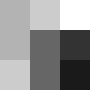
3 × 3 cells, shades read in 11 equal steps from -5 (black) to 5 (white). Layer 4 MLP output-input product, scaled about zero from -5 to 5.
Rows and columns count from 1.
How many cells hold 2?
2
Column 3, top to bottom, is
5 -3 -4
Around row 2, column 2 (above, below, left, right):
3 -1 2 -3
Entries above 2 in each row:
2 0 1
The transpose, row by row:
2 2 3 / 3 -1 -1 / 5 -3 -4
